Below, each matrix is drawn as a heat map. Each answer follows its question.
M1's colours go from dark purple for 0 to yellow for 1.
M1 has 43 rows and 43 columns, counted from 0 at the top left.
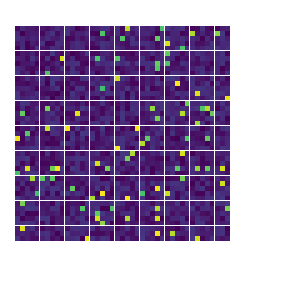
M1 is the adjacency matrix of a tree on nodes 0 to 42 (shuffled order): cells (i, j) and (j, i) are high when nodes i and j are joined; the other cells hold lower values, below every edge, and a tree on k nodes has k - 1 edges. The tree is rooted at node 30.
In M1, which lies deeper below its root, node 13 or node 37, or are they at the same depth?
node 37
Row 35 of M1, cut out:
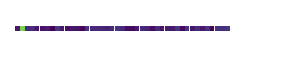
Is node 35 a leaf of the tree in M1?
yes
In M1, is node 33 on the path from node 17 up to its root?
yes
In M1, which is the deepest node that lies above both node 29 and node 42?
28
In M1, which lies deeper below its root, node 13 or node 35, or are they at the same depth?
the same depth
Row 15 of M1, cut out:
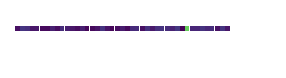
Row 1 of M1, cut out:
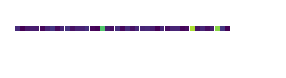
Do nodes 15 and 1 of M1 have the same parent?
no
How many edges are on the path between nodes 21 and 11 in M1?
4
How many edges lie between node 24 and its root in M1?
7
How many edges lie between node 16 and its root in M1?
4
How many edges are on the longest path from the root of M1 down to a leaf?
7
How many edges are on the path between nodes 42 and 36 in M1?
1
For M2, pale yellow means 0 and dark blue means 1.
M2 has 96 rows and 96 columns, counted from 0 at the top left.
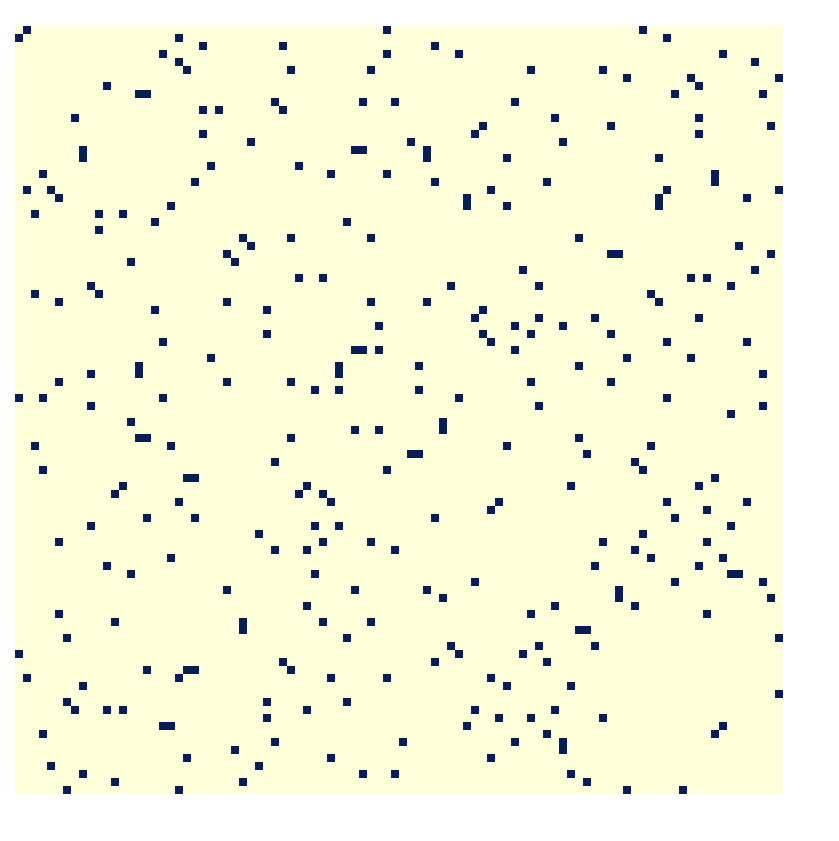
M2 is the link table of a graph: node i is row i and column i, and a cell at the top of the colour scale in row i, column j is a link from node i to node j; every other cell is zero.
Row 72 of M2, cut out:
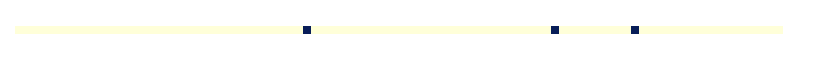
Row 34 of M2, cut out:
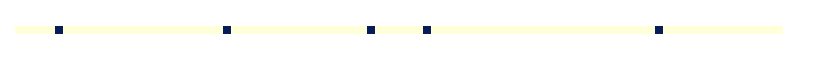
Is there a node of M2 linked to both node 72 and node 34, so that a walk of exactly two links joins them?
no
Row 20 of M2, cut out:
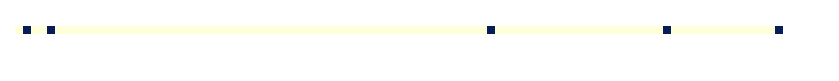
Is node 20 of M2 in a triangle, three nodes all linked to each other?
yes
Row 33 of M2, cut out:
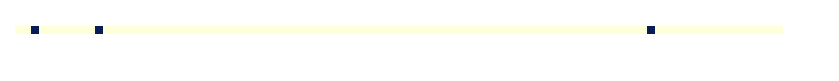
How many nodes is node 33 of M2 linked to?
3
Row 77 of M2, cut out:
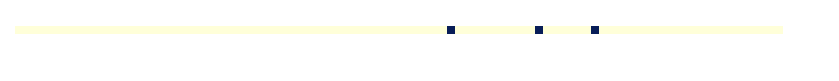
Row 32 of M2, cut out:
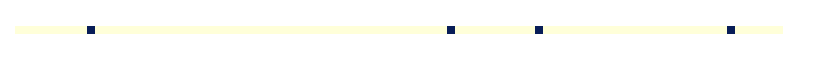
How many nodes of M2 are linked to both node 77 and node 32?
2
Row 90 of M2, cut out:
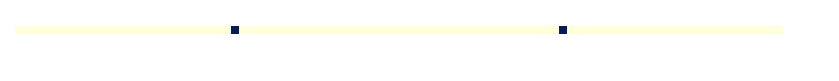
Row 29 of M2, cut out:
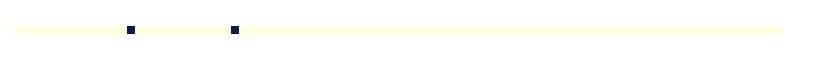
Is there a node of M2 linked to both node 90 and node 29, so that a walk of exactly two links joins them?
yes
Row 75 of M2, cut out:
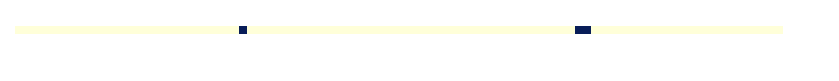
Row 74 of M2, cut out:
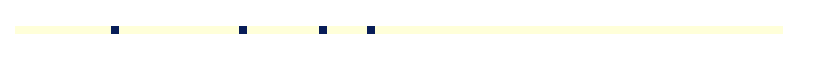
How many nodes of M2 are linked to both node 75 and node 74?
1
